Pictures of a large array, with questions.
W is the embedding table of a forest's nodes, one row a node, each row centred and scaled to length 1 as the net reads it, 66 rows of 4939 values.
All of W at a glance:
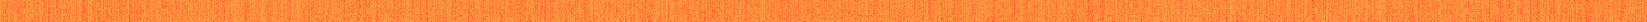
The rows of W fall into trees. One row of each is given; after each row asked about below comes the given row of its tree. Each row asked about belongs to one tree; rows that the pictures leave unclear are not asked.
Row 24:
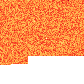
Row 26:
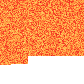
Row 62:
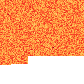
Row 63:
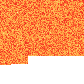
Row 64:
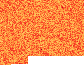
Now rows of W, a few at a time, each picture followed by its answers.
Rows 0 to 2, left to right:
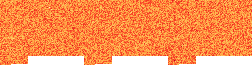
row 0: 62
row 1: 24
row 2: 64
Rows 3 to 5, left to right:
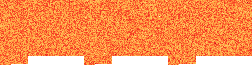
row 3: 26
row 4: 62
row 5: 24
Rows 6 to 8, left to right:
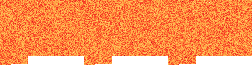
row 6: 63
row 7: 24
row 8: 26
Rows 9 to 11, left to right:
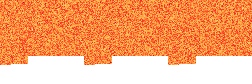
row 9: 62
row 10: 62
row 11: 26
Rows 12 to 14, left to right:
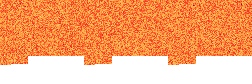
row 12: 64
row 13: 24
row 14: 26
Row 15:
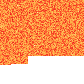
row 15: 26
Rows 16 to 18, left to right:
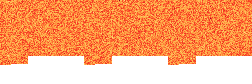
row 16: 62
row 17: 26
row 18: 24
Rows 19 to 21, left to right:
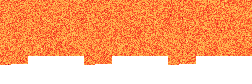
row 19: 26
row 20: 26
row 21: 24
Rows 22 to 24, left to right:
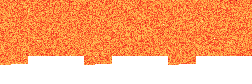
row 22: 26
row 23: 62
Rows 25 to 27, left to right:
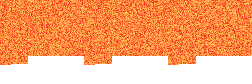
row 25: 24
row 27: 64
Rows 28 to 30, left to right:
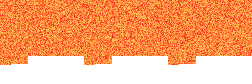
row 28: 63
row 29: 62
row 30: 24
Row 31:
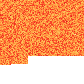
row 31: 63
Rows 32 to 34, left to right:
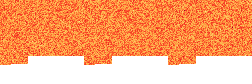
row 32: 24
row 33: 62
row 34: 62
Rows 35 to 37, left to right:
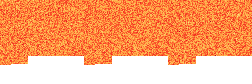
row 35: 24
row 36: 24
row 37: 24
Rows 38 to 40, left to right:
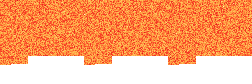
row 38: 63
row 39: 24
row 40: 24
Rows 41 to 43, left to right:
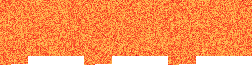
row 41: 64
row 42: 26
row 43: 64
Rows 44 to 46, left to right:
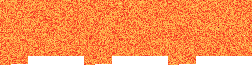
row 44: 62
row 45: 63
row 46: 26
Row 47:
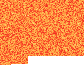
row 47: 26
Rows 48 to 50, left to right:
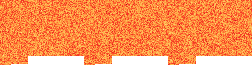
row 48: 24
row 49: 63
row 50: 63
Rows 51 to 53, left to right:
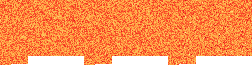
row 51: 62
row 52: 26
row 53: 63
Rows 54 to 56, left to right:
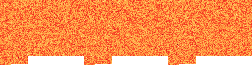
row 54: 64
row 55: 62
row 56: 62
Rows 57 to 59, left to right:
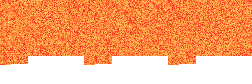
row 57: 64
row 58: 62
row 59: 24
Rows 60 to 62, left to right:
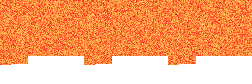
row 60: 63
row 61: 26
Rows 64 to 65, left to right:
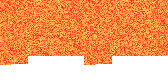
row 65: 64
